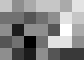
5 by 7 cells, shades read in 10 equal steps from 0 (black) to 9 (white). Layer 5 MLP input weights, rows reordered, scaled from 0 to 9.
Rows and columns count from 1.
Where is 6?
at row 1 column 3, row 1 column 6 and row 3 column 7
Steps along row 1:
down up up same down up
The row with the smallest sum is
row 5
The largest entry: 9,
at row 3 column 6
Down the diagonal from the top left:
7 4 5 4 3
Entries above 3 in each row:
7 6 5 5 2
